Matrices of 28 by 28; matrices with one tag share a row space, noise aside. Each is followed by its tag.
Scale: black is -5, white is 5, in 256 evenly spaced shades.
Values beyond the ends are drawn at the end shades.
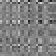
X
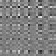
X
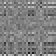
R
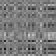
R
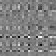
X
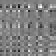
X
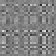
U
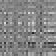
R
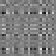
U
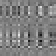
X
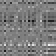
R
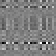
U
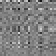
X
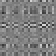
U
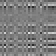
R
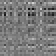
R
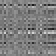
R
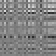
R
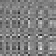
X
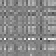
R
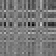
R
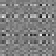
U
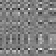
X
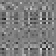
U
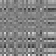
R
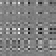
X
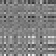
R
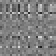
X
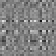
U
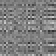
R
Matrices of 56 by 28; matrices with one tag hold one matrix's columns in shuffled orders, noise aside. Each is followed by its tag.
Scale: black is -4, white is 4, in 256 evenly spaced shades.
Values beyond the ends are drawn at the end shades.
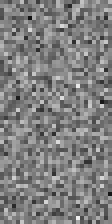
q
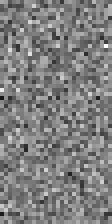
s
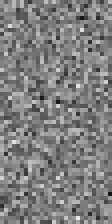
q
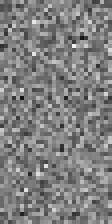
s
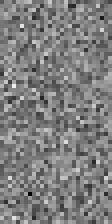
q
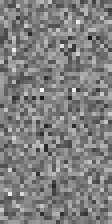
s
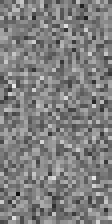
q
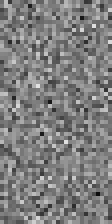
q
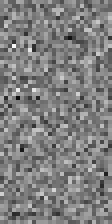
s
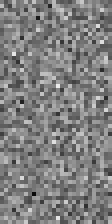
q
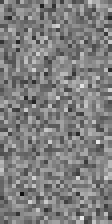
q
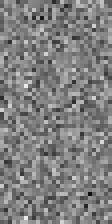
q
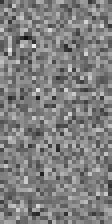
s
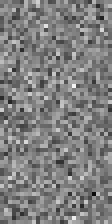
q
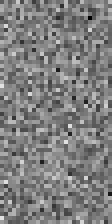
q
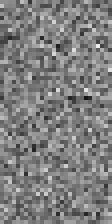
s
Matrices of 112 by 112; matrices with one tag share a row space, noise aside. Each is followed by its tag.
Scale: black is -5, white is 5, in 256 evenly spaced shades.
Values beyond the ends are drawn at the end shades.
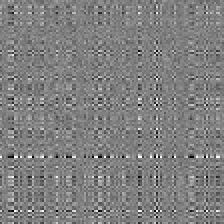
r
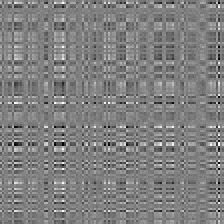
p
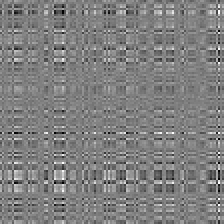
p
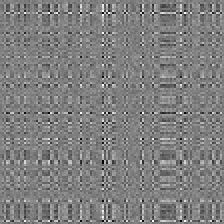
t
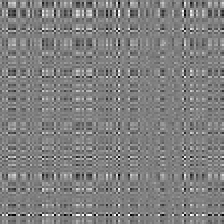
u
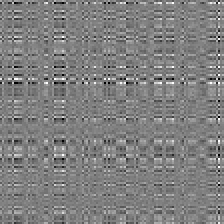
p
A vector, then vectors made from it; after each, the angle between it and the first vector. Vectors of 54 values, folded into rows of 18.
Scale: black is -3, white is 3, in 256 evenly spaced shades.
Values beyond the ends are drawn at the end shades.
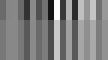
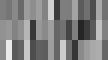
partly opposed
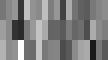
orthogonal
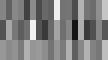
partly aligned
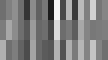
nearly parallel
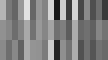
nearly opposite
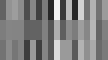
nearly parallel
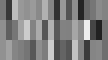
partly opposed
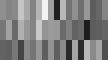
partly opposed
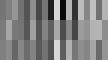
nearly parallel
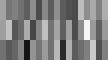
partly aligned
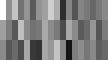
orthogonal
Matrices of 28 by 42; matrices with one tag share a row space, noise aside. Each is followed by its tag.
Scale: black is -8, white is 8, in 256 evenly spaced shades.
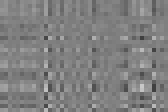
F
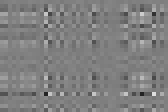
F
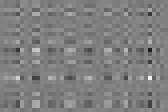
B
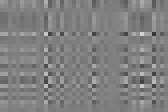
F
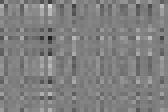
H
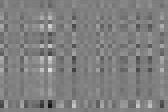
H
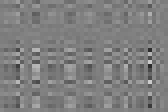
B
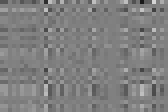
F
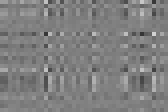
F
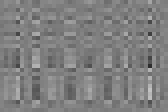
B
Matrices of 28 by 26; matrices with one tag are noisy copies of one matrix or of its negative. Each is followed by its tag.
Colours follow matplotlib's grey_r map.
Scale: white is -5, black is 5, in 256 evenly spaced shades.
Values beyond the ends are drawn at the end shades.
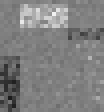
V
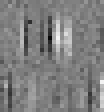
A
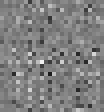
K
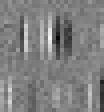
A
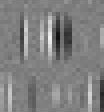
A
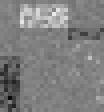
V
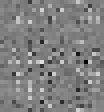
K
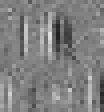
A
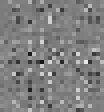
K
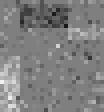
V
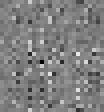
K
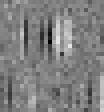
A
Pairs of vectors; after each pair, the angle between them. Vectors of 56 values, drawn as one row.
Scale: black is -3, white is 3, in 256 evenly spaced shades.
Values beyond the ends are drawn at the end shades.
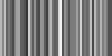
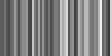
orthogonal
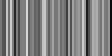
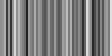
nearly opposite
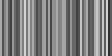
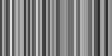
partly opposed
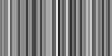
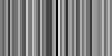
nearly opposite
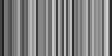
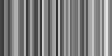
partly aligned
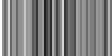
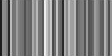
nearly opposite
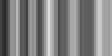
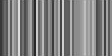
orthogonal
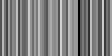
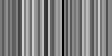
orthogonal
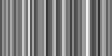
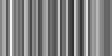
orthogonal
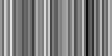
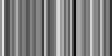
orthogonal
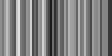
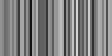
partly opposed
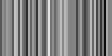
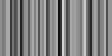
partly opposed
